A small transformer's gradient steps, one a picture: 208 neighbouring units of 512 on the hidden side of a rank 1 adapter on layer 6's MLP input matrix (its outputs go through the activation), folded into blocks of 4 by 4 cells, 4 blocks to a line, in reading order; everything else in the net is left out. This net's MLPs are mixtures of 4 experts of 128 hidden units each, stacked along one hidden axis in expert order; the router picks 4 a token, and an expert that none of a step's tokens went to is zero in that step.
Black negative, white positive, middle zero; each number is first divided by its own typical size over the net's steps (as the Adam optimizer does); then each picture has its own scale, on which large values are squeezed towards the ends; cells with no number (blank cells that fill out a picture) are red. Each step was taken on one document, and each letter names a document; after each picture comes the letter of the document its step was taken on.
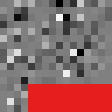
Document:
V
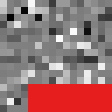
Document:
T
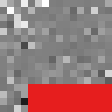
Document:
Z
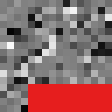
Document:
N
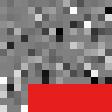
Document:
N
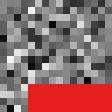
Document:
T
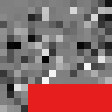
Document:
N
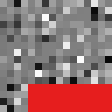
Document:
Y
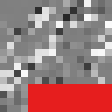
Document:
N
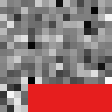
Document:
T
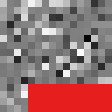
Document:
V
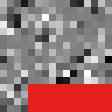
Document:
Y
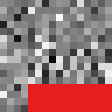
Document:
T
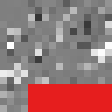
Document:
N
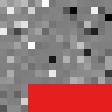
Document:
Z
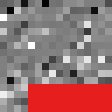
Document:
Z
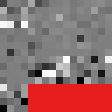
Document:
Y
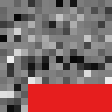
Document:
V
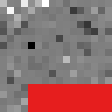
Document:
Z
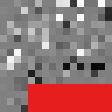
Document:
V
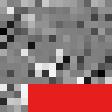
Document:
Y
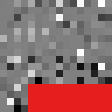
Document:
V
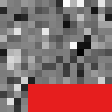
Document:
V
